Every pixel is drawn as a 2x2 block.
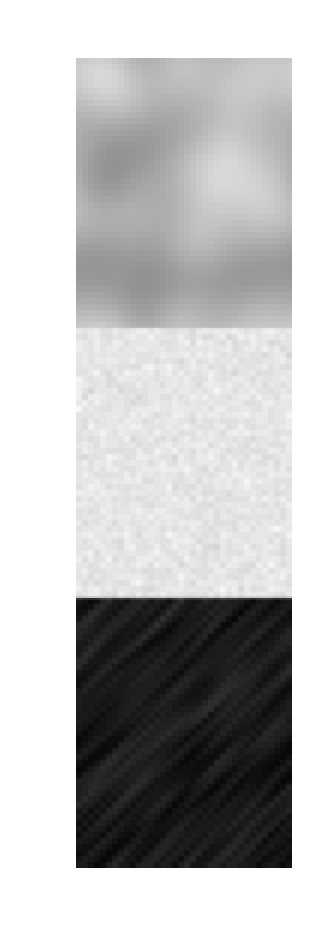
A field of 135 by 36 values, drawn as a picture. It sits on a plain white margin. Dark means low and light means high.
It is made of 3 by 1 panels. Panel 1,1: high, smooth. Panel 2,1: very high, fine-grained, faint in contrast. Panel 3,1: very low, slanting up to the right, faint in contrast.
